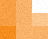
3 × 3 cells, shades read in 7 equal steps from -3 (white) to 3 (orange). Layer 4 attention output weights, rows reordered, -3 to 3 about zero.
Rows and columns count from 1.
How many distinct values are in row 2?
3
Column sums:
7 3 -2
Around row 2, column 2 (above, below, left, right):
1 1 2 0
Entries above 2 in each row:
0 0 1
